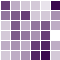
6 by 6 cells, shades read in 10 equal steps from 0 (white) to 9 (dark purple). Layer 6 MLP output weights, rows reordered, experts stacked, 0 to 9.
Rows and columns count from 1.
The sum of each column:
21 28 24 28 33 21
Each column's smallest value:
2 3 2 2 1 0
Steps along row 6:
up up up up down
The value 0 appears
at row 4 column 6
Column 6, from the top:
9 4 3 0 3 2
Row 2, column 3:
7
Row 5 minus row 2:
-2 -2 -4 5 6 -1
